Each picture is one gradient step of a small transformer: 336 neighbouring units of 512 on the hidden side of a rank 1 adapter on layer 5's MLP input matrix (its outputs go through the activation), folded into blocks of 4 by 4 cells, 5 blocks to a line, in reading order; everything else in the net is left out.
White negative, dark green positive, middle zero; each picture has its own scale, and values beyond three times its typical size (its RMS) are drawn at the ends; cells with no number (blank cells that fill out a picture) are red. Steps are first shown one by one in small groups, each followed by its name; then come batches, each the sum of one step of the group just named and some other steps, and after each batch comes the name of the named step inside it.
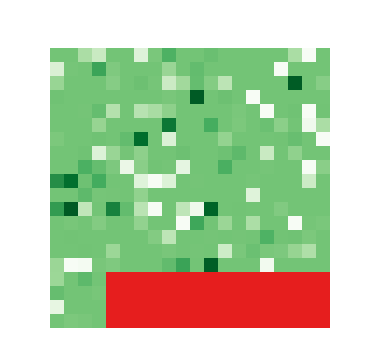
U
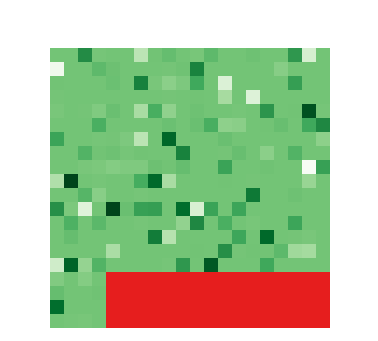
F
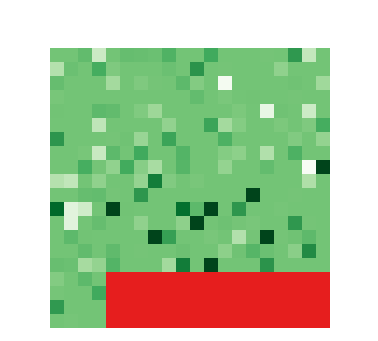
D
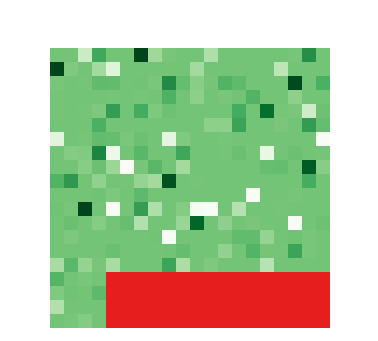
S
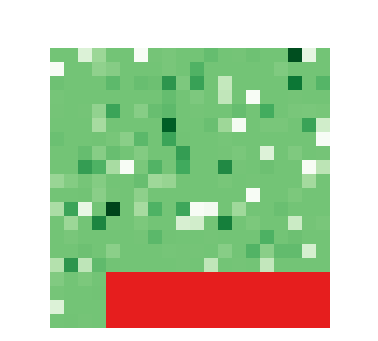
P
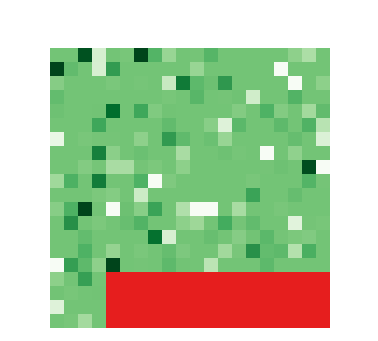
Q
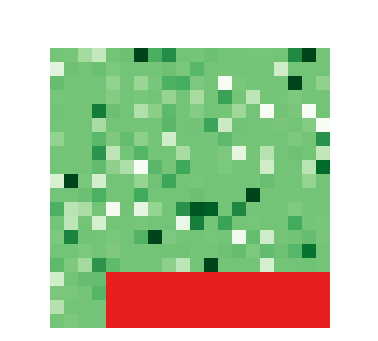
D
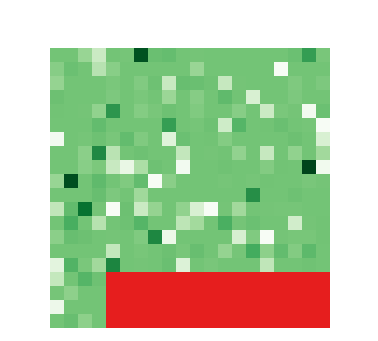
Q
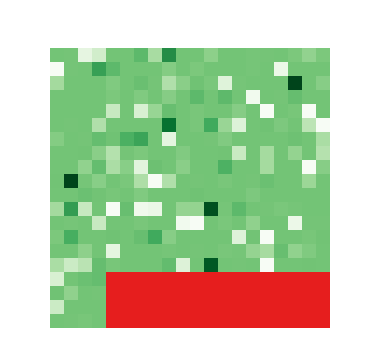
U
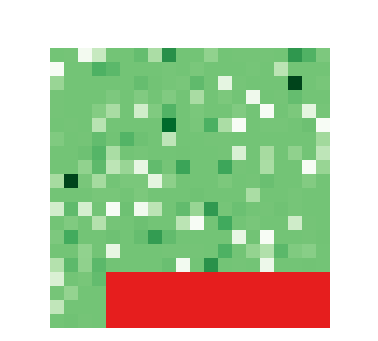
P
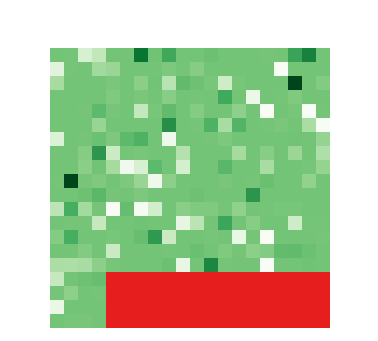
U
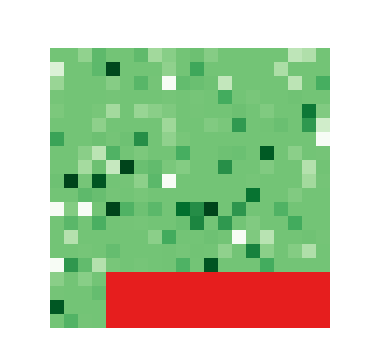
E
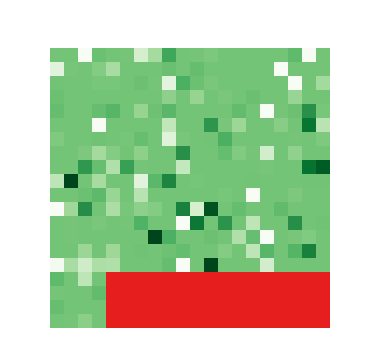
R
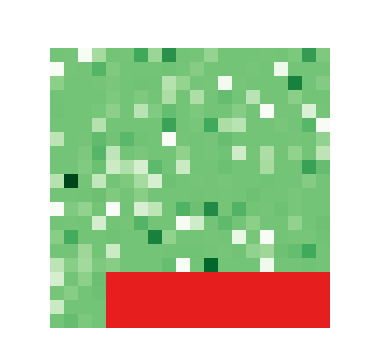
R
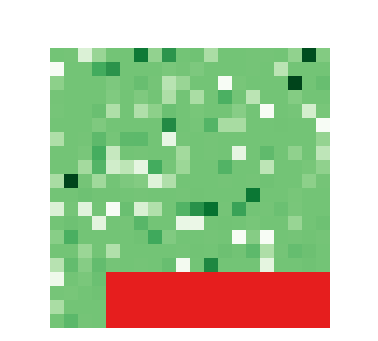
E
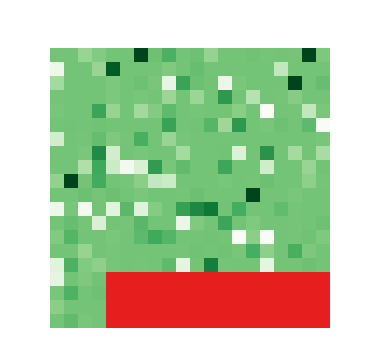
E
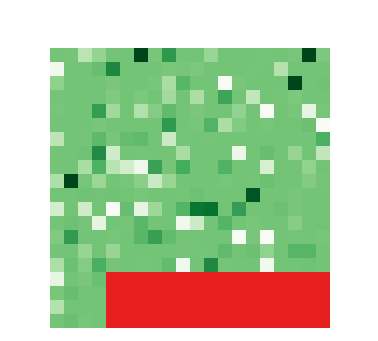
E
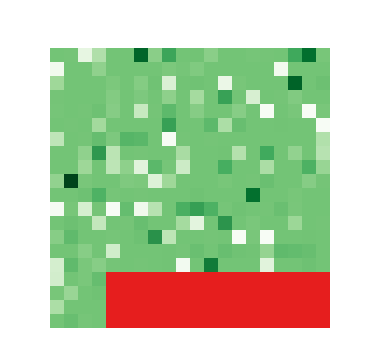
E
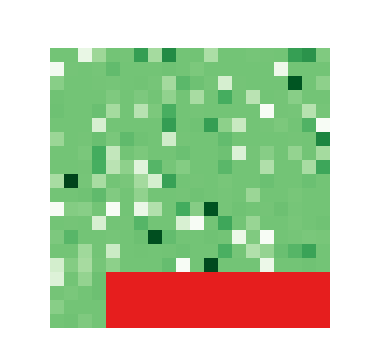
R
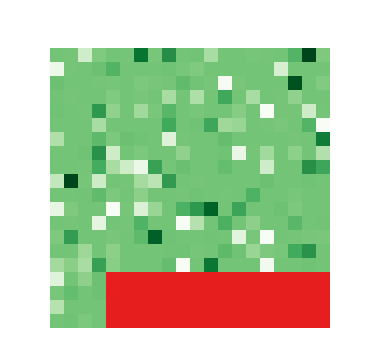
R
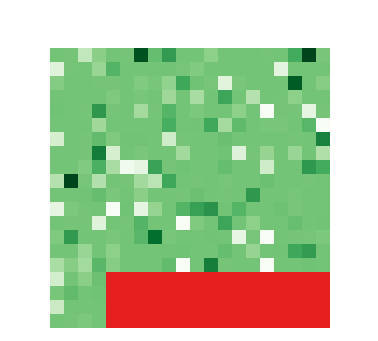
R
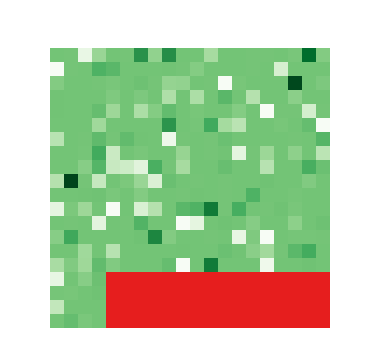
R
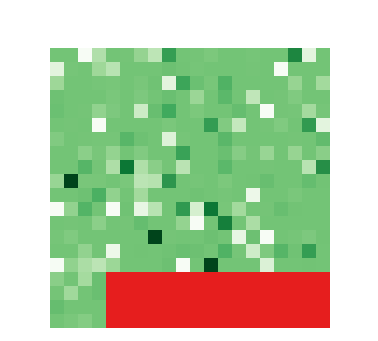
R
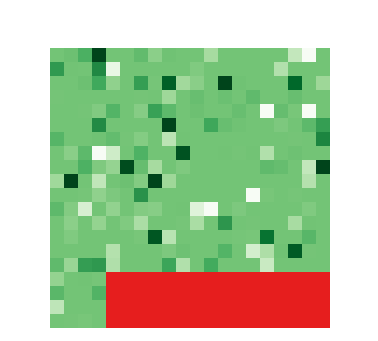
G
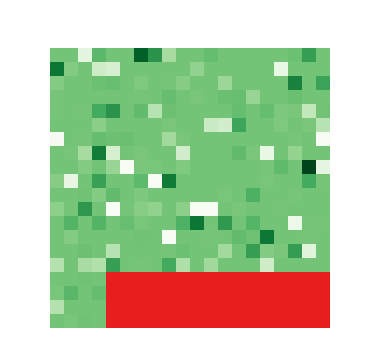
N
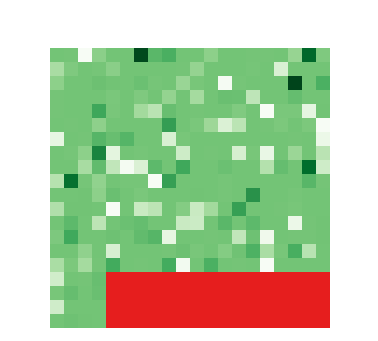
N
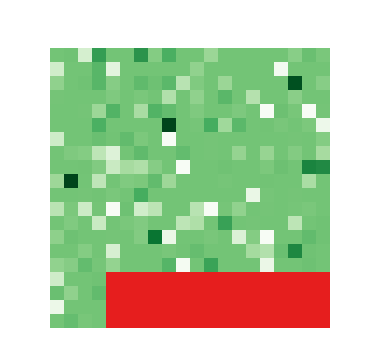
G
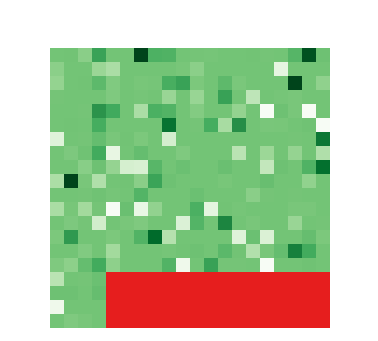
G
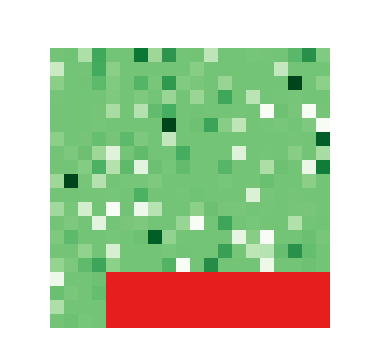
G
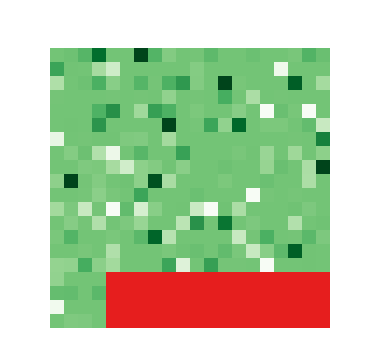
G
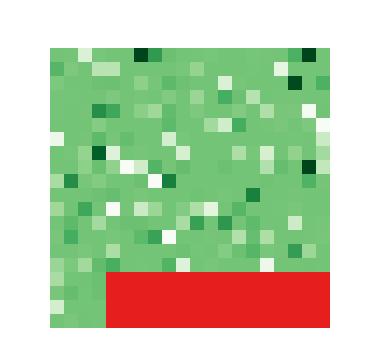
N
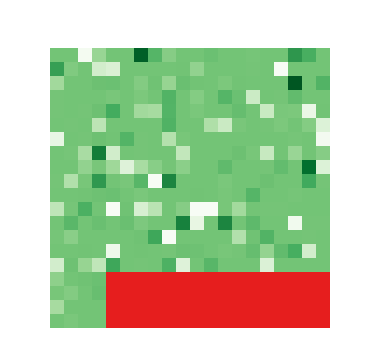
N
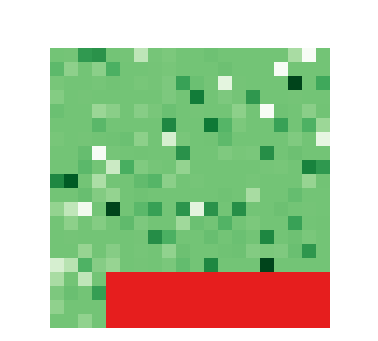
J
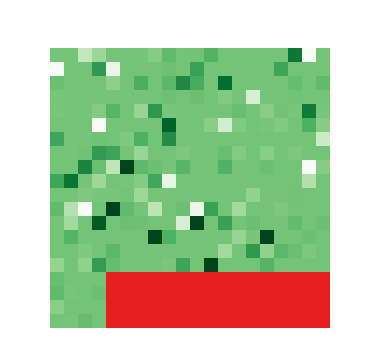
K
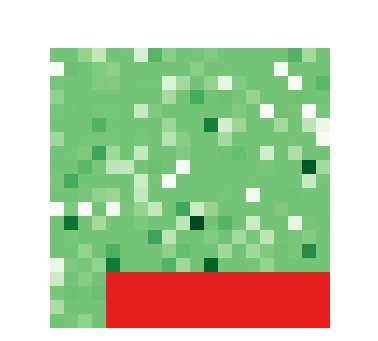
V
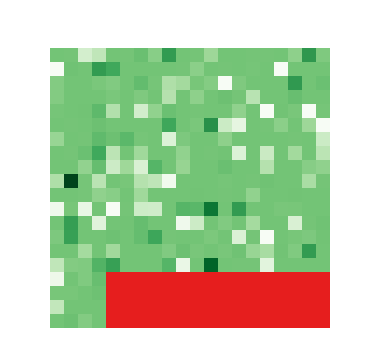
V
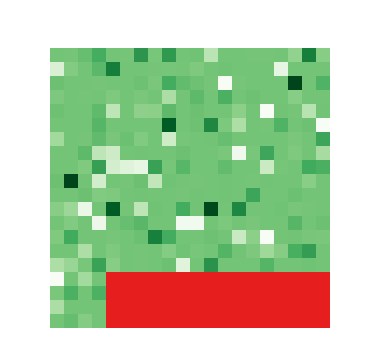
J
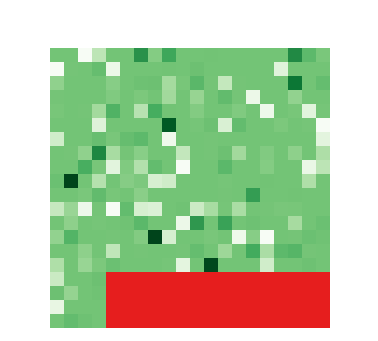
K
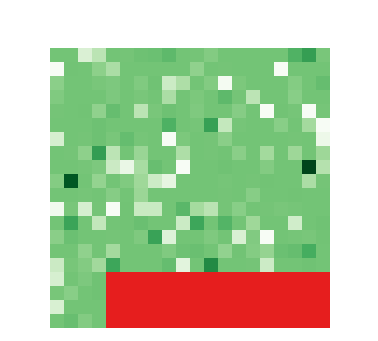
V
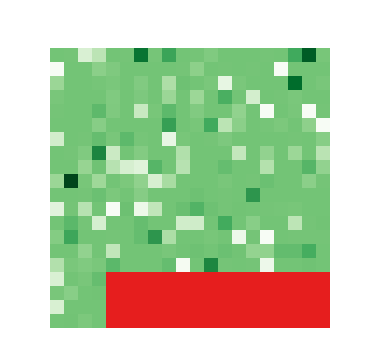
V
